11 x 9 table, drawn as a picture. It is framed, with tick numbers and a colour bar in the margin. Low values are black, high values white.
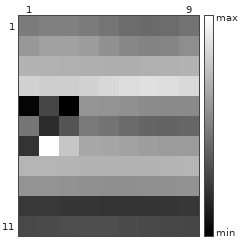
The ninth with the lowest average is the middle left. The top left is the calmest part. The grain runs across in streaks. An odd patch, rougher than its surroundings, sits in the middle left. Values change most from cell to cell in the middle left.
